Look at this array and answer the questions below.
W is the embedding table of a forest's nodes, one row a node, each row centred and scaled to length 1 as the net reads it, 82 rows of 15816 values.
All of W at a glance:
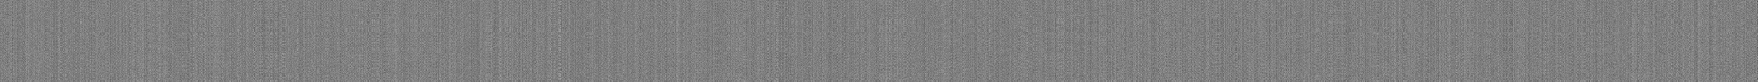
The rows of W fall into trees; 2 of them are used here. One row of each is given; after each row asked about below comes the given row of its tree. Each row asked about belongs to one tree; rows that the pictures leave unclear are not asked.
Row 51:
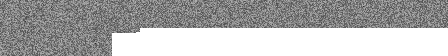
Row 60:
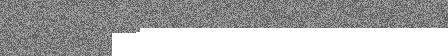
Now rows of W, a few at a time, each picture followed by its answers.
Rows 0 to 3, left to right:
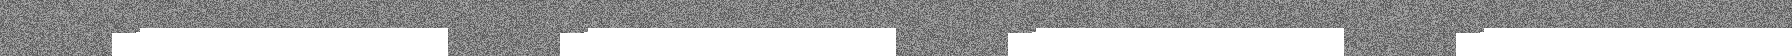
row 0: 51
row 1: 60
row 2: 60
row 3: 51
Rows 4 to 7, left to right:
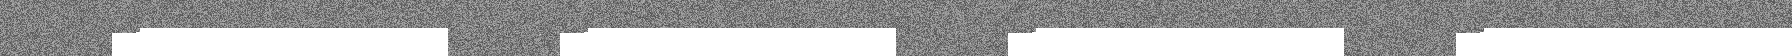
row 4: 60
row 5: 51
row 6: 51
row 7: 60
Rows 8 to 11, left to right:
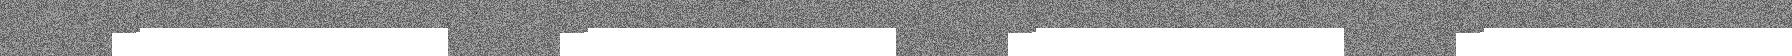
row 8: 51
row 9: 51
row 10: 60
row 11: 51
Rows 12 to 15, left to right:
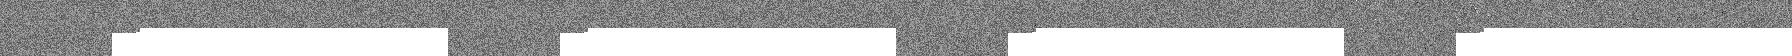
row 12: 60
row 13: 60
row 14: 51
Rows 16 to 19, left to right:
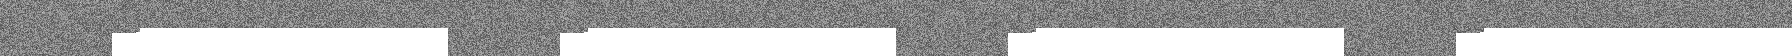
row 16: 51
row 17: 60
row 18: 51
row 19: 60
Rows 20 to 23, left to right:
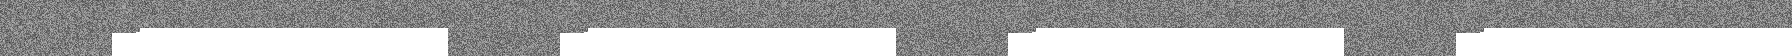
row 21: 60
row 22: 60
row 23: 60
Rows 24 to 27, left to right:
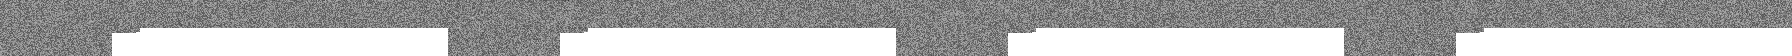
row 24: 51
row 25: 60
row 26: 51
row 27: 60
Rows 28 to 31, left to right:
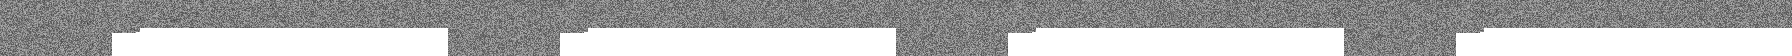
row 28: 60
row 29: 60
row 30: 60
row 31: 60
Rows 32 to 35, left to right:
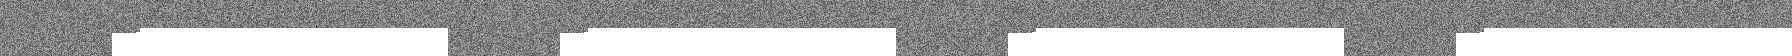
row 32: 51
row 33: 51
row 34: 51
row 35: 60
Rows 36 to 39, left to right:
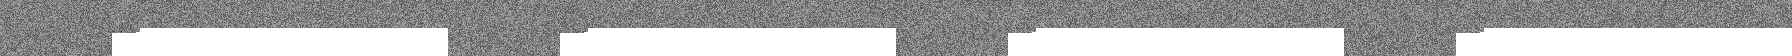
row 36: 60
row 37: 51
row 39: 60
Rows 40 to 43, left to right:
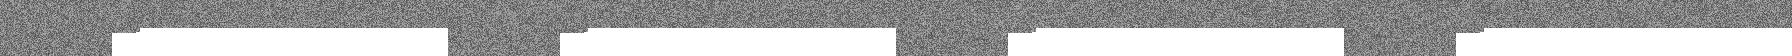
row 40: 60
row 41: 51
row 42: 60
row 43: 60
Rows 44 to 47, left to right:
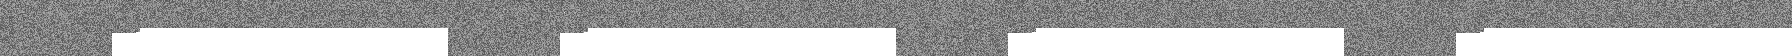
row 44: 51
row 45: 60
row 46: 51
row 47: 60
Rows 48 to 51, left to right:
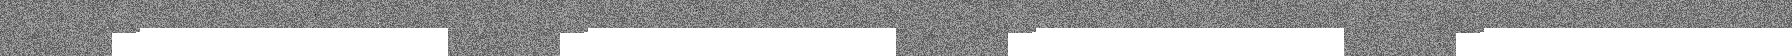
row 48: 60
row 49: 60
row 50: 60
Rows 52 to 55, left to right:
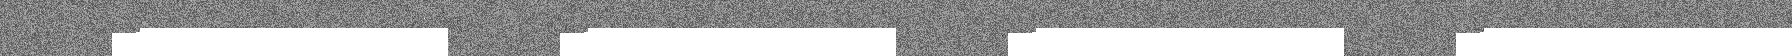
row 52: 60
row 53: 51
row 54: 51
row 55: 60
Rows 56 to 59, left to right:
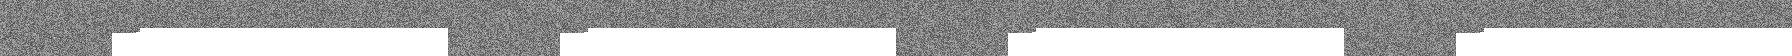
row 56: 51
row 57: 51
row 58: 60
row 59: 51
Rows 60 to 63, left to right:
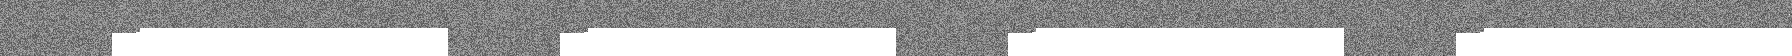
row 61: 51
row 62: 51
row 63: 60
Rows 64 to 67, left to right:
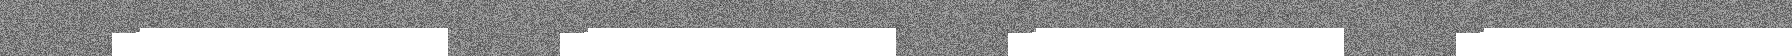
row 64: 60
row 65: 51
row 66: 51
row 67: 60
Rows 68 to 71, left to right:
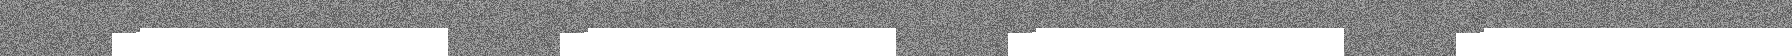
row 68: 60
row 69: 51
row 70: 51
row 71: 60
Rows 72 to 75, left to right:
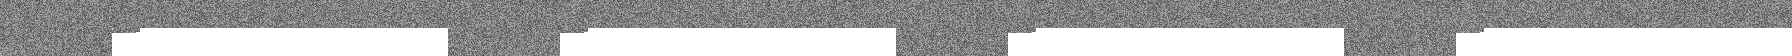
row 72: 51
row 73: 60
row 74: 60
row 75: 60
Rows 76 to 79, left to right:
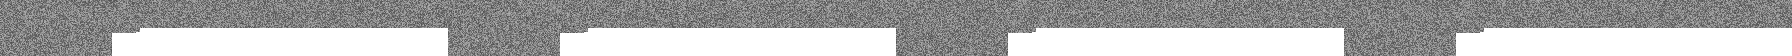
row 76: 60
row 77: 51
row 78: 60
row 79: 60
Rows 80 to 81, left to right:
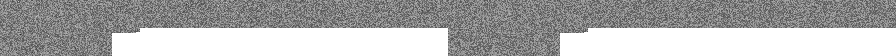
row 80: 51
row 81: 51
